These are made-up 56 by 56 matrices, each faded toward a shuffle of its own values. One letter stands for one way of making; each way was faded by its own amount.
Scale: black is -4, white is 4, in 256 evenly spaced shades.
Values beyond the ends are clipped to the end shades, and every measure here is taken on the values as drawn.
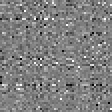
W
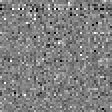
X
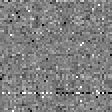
X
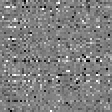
W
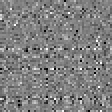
W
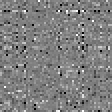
W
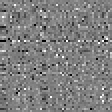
W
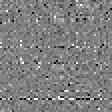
W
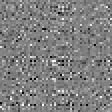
W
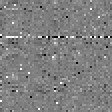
W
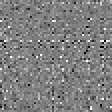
W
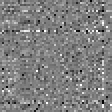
W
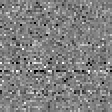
X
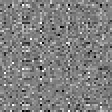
W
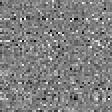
X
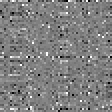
W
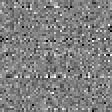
X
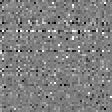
W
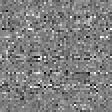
X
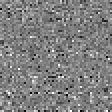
X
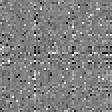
W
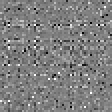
W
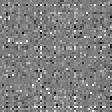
W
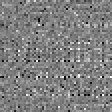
X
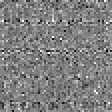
X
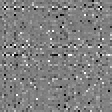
W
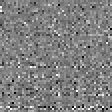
X
